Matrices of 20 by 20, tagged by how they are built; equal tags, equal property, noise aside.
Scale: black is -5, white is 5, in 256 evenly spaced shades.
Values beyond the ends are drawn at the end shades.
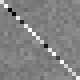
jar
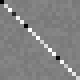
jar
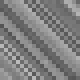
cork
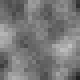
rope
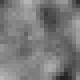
rope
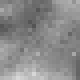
rope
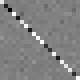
jar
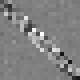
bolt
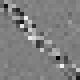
bolt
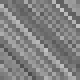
cork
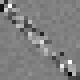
bolt
